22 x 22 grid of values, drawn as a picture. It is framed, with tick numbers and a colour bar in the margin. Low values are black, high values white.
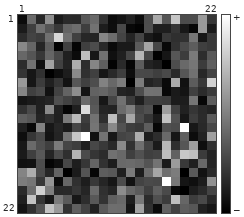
On average the colour sits 30% of the way up the scale. The grain is fine, like static. The values are skewed, with a long tail toward high values. No row or column stands out. There is no overall slope. The halves do not mirror each other.
